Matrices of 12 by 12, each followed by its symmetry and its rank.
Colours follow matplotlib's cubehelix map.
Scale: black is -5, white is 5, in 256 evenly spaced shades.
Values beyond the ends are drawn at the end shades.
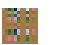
neither, rank one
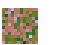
neither, full rank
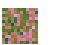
neither, full rank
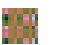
neither, rank one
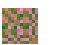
antisymmetric, rank two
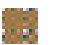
symmetric, rank one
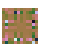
antisymmetric, rank two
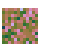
antisymmetric, full rank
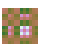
symmetric, rank one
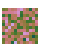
neither, full rank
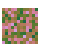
antisymmetric, full rank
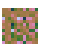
antisymmetric, rank two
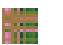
neither, rank one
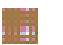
symmetric, rank one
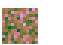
antisymmetric, full rank
